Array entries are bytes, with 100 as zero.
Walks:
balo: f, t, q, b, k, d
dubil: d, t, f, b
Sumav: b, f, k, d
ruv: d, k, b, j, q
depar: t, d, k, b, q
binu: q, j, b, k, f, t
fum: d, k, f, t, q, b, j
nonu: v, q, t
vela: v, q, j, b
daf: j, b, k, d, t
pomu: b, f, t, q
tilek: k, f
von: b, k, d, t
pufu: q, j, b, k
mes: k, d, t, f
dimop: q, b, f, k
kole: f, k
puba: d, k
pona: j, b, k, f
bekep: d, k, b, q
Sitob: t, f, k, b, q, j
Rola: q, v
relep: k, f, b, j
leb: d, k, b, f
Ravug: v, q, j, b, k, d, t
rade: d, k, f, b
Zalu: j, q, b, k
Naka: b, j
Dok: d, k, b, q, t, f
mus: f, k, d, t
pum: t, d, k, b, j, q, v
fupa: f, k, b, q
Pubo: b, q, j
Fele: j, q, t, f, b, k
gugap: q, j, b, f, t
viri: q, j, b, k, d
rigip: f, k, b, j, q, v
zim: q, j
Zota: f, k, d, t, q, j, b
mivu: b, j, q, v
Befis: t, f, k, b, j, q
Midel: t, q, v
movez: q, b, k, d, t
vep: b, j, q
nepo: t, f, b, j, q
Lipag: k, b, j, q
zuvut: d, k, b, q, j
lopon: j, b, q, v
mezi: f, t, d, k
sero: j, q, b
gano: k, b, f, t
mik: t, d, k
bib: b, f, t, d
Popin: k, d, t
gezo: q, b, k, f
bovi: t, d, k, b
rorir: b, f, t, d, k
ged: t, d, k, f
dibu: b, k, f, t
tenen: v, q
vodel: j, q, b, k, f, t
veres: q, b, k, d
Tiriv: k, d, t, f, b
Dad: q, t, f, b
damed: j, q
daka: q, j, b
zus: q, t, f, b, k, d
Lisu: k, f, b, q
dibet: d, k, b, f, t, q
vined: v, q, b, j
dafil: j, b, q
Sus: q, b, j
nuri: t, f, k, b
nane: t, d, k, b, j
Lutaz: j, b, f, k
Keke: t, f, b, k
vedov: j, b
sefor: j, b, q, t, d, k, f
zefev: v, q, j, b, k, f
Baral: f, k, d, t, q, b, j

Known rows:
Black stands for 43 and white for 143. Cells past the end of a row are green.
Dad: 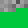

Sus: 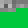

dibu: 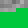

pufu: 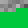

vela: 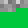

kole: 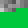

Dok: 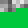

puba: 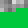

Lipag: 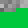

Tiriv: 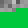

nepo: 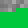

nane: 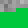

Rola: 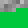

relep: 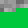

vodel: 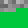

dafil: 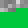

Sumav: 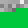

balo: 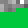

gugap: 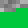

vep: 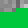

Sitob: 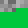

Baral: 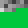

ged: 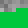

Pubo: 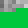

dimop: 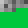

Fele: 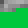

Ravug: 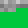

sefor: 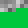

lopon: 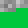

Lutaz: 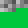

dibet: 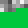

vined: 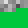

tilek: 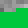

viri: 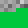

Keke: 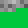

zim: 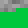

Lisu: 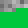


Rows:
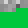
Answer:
tenen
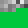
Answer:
zus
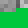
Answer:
mivu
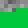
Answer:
Befis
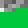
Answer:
mus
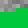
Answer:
daka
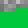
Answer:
Zalu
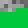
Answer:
gezo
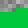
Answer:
damed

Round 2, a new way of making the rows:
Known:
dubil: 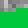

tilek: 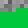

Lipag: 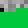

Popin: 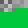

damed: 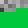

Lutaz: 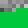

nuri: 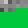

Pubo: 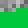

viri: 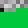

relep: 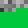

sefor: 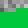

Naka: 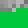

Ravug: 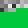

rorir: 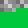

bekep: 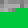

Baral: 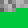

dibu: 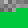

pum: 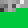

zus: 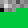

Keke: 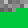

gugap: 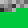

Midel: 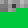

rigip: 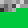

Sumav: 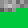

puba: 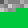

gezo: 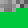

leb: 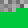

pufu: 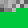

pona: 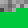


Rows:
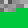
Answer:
mes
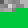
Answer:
mik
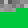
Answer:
Dok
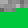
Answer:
fupa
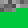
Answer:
vodel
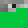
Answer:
nonu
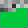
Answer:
vela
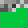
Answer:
zefev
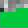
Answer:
dibet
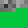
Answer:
Sitob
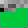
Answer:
nepo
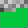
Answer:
vep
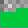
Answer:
von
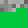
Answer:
zim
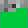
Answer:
lopon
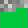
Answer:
mezi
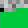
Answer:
Zota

